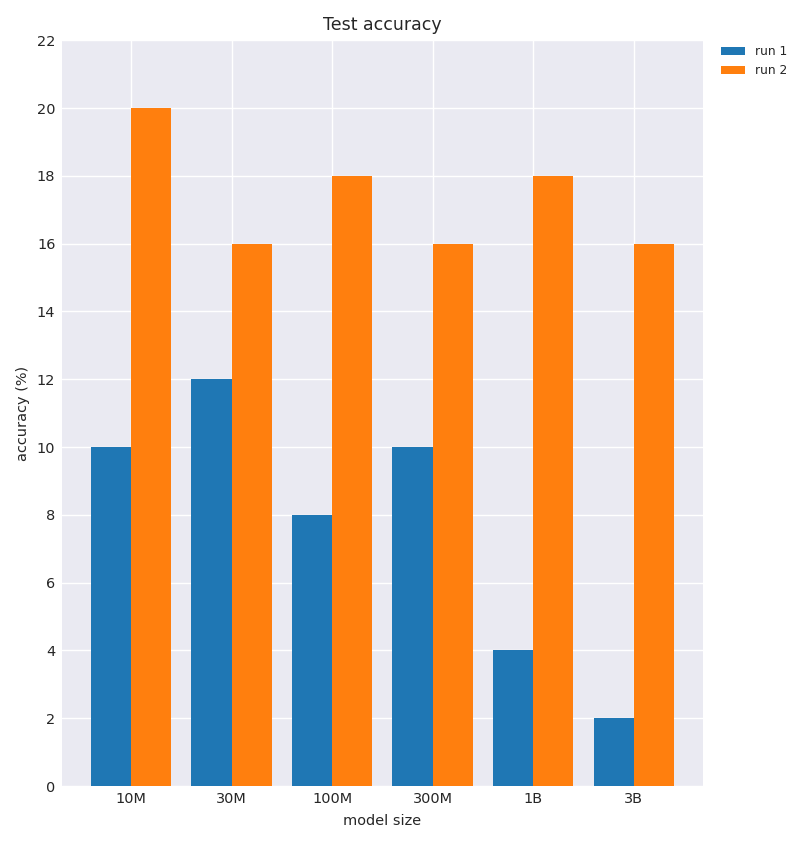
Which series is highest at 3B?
run 2
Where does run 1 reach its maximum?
30M
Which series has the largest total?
run 2
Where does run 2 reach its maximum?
10M
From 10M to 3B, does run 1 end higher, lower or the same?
lower
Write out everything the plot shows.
Title: Test accuracy
x-axis: model size, ticks 10M 30M 100M 300M 1B 3B
y-axis: accuracy (%), ticks 0 2 4 6 8 10 12 14 16 18 20 22
Legend: run 1, run 2
Values:
run 1: 10 12 8 10 4 2
run 2: 20 16 18 16 18 16
